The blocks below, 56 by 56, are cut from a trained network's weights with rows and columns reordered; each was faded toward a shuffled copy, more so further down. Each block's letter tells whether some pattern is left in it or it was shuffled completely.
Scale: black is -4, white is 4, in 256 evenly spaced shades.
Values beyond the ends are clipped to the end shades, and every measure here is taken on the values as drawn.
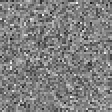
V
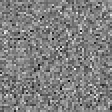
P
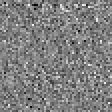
P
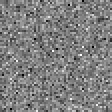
V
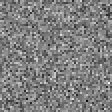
V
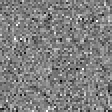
P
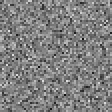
V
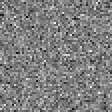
V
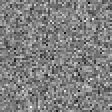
P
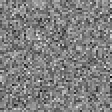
P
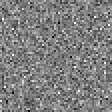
V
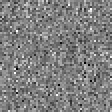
P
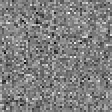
P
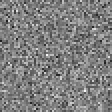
V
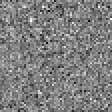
P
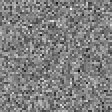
V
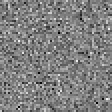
P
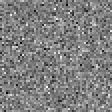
V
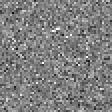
V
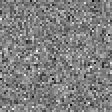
V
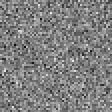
V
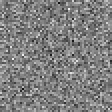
V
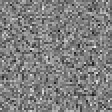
P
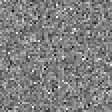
V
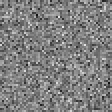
V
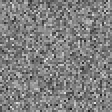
P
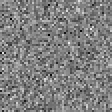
P
